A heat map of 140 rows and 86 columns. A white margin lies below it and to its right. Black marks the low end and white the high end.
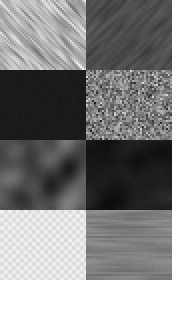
It is made of 4 by 2 panels. Panel 1,1: high, slanting down to the right. Panel 1,2: low, slanting up to the right, faint in contrast. Panel 2,1: very low, flat. Panel 2,2: middling, fine-grained, strong in contrast. Panel 3,1: low, smooth. Panel 3,2: very low, smooth, faint in contrast. Panel 4,1: very high, checkered, faint in contrast. Panel 4,2: middling, streaked across, faint in contrast.
